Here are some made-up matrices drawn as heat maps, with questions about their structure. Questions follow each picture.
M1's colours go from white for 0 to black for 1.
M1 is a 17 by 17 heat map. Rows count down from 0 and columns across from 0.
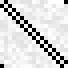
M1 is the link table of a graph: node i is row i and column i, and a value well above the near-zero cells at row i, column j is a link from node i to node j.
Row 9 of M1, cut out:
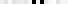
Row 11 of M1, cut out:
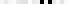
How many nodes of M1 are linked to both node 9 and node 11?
1
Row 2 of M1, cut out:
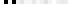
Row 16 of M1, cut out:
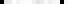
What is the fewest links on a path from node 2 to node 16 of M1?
3
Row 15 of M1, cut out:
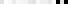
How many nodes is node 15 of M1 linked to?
2
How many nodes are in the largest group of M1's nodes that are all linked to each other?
2
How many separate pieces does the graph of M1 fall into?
1
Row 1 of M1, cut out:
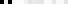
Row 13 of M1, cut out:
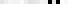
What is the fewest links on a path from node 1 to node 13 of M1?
5
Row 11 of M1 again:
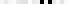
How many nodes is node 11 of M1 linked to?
2
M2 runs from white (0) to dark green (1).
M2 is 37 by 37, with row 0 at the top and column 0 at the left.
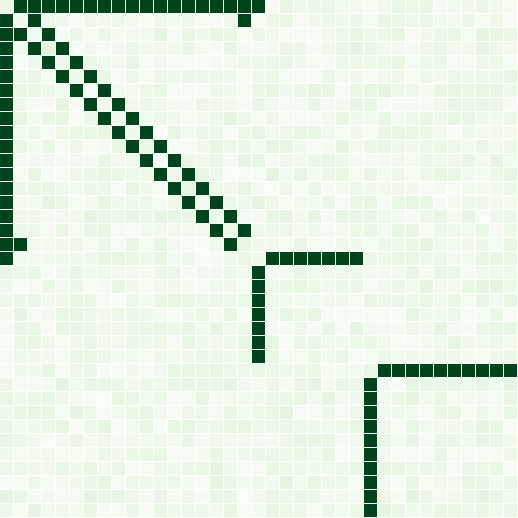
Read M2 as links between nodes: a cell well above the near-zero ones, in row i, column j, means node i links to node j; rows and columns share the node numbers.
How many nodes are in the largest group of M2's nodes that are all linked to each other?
3
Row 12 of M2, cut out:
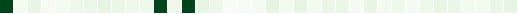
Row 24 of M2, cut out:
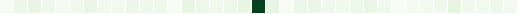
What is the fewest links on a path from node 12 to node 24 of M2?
3
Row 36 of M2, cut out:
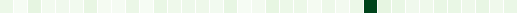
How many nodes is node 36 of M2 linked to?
1
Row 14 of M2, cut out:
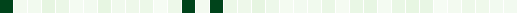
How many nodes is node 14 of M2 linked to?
3
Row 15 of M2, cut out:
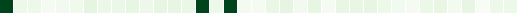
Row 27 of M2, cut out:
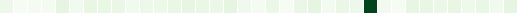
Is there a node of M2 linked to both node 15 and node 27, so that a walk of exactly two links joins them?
no
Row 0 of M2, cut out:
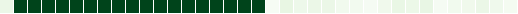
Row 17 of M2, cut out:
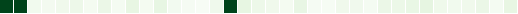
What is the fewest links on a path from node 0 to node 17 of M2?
1
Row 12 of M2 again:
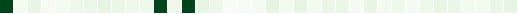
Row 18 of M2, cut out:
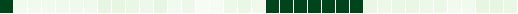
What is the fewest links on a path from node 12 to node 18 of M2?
2
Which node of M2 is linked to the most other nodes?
node 0
